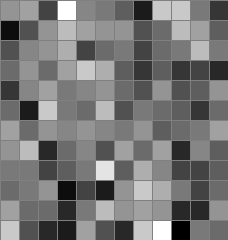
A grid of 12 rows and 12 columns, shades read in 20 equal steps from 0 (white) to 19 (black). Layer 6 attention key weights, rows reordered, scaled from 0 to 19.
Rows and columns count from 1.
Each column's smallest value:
4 5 4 0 4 2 7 4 0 4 5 7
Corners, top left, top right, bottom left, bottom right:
8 15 4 11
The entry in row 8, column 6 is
13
